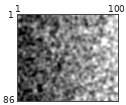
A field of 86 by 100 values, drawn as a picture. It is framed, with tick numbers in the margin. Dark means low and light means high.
Grain: blotchy. Slope: up to the right. Average level on the scale: 50%. Odd rows or columns: none. Stripes: none.
